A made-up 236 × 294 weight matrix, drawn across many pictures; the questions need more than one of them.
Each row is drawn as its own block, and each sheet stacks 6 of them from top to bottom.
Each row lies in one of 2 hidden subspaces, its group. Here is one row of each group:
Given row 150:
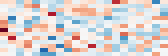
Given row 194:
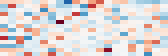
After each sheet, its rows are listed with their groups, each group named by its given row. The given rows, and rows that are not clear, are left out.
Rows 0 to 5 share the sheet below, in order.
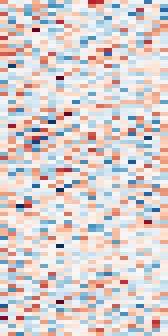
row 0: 194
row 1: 194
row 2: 194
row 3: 194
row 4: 194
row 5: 194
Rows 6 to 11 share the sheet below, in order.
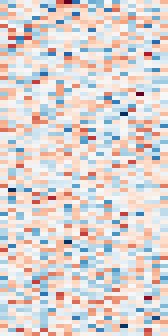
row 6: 194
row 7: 150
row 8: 194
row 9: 150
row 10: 150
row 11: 150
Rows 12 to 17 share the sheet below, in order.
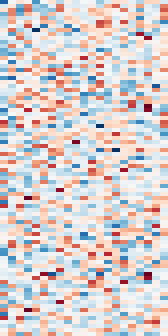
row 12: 194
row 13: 150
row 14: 150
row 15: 194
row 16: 150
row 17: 194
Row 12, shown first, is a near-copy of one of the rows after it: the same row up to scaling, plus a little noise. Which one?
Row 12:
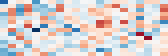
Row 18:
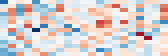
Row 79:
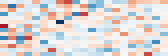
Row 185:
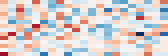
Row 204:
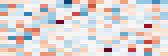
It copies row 18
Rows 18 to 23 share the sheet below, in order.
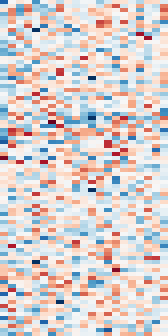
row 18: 194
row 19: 150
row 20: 150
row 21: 150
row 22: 150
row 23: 194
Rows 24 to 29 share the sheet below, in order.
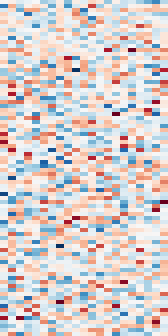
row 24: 194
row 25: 194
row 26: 150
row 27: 194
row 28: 194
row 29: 194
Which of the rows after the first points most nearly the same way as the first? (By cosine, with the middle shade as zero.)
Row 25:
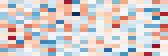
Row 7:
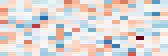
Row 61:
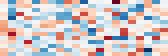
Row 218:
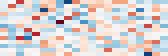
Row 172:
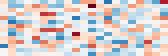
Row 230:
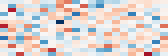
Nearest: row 230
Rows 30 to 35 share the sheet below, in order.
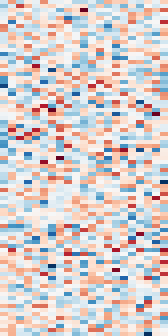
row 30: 150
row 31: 150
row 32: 150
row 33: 150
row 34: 194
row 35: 150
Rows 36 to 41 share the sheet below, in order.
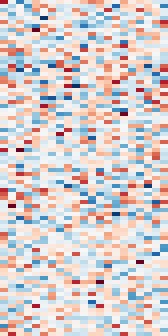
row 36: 194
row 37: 194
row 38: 194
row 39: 150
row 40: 150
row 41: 150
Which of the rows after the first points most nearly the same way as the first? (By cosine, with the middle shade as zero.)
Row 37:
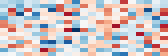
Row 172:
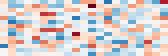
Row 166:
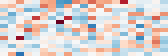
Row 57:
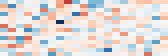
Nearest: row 57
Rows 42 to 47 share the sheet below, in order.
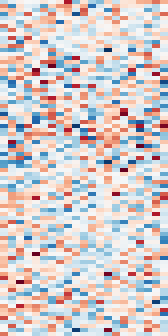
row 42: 194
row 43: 194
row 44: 194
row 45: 194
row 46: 194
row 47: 194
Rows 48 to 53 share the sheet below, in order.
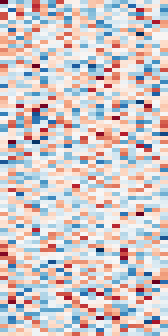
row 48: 194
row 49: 150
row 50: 194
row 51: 150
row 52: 150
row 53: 150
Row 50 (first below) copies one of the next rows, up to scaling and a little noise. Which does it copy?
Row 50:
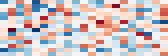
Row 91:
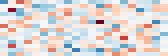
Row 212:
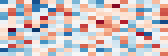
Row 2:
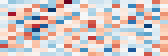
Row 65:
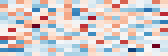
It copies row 212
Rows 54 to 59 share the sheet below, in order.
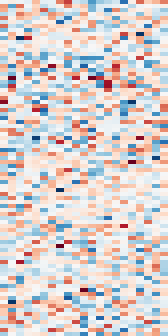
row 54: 194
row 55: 150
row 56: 194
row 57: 194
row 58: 194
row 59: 150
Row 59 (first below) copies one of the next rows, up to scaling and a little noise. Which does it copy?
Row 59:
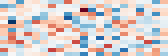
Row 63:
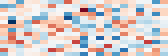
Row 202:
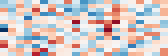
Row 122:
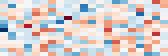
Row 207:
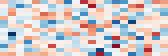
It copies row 63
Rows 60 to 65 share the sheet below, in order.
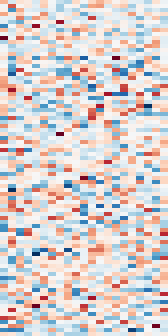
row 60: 194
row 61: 150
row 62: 194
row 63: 150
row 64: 194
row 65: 194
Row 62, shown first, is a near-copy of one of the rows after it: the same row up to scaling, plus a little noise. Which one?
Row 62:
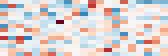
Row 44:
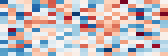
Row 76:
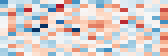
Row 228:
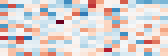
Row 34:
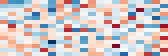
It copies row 228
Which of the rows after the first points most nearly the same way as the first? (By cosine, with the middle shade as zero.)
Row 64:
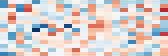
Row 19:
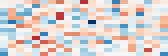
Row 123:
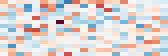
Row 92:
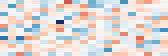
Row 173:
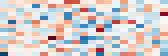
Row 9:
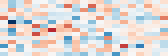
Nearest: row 92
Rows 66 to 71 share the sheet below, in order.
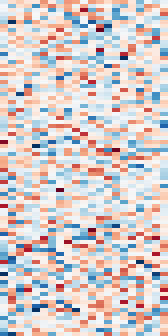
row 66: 150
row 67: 194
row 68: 150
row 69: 194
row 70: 150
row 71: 194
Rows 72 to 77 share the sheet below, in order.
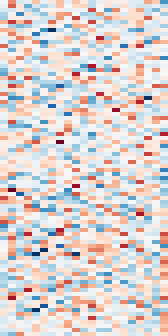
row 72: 150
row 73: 150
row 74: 194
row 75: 150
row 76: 194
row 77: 194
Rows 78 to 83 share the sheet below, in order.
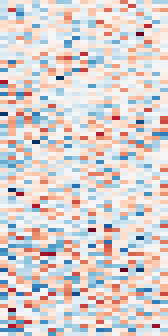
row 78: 194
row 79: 194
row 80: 194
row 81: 150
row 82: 150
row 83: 194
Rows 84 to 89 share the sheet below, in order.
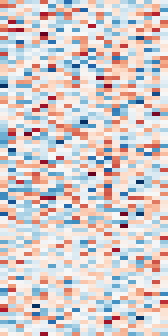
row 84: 150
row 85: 150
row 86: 150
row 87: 150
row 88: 194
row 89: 150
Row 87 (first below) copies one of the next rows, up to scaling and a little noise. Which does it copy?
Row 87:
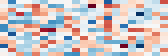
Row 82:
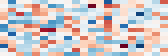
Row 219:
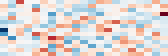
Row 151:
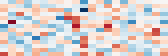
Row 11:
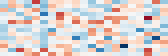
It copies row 82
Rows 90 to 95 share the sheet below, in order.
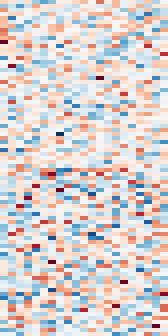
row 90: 150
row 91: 194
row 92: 194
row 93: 194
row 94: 150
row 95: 194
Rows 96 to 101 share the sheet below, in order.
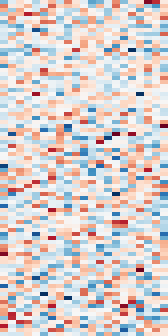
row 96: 194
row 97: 150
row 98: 150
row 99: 194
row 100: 150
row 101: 150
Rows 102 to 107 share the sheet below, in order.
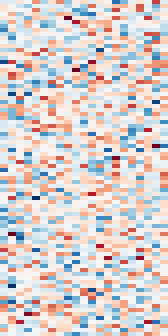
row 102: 150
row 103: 194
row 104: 150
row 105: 194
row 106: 194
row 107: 150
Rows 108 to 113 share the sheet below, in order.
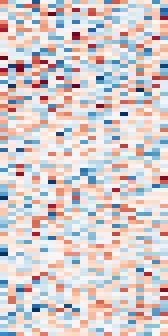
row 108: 150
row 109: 194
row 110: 194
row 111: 150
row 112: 150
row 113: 194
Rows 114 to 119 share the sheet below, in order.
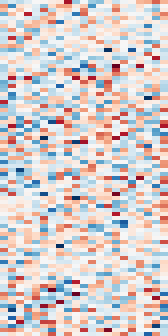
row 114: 194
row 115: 150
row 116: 194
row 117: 194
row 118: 194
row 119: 194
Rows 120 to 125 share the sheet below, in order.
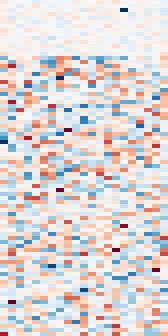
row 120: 150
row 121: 194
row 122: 150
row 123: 194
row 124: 194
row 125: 150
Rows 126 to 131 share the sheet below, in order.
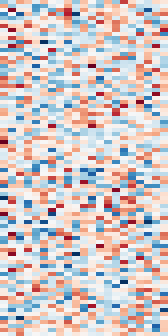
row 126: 194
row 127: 150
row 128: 150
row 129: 150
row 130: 194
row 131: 194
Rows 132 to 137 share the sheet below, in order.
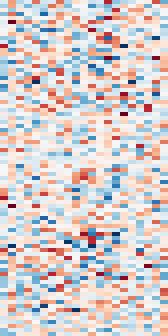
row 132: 150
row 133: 150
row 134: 194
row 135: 150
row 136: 150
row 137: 194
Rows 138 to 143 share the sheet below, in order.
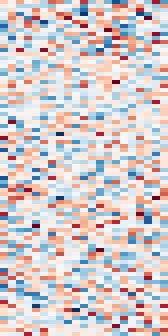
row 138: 150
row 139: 194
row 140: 194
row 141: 150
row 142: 150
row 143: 194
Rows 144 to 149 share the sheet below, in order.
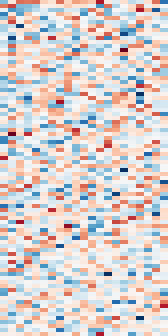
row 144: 150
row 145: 150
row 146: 150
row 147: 194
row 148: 194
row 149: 150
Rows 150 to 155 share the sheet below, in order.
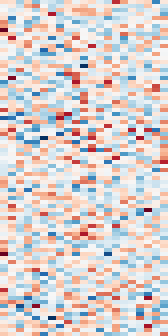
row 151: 150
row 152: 194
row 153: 150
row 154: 150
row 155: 150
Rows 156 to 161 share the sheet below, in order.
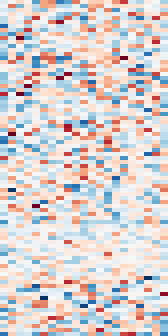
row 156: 194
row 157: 194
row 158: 150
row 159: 150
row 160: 150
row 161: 150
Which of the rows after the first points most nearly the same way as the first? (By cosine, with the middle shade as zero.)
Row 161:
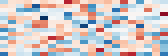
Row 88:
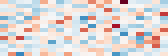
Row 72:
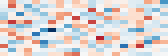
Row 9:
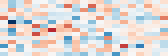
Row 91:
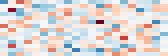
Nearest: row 9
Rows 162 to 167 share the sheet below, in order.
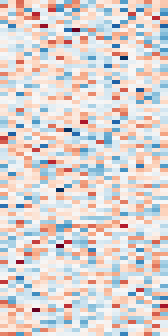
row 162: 194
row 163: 194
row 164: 150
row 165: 194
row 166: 194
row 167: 194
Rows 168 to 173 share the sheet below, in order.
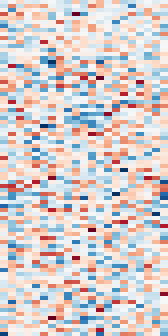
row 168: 194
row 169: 194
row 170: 150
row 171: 194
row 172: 150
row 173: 150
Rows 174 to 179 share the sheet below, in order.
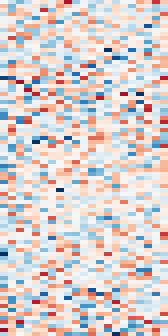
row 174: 194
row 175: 150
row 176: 194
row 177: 194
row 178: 150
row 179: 150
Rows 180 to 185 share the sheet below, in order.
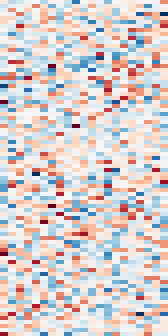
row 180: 150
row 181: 150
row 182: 194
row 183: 150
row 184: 150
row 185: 194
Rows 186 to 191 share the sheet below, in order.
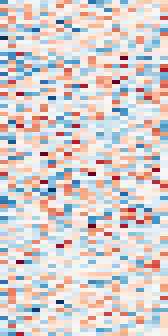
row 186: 194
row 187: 194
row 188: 194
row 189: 150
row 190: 194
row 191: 194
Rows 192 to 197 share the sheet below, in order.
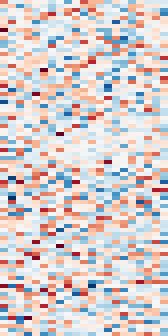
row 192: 150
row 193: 150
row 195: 194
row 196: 194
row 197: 194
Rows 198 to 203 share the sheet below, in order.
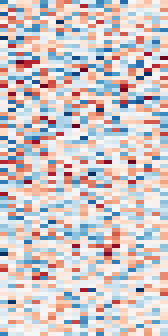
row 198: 194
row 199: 150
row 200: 194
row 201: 194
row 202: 150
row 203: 150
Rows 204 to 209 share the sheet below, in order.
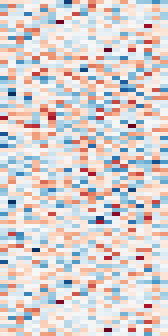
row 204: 194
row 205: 150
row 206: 194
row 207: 150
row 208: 194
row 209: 194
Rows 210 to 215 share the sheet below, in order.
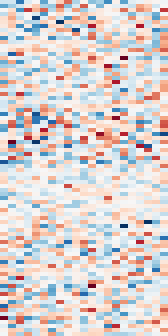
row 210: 194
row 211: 194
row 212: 194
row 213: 150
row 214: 194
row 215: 194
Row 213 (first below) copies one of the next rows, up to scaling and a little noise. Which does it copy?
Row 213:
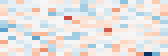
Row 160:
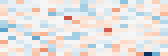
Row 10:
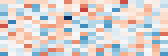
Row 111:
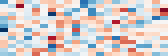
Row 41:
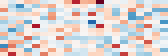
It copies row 160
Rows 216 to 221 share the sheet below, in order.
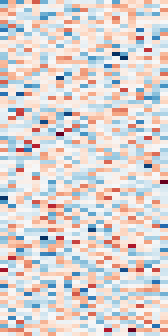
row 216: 150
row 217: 194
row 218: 194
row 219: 150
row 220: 150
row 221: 194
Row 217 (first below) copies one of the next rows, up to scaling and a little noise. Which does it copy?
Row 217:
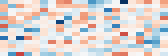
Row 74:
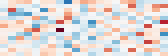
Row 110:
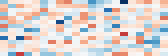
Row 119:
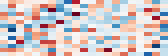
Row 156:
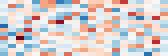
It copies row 110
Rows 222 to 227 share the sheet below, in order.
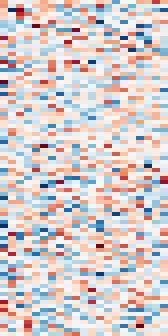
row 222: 194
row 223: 194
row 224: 150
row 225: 150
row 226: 194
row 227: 150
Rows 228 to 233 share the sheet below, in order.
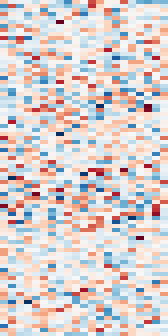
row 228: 194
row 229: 150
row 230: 194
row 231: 194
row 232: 150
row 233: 150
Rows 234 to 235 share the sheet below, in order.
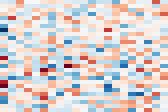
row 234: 150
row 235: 150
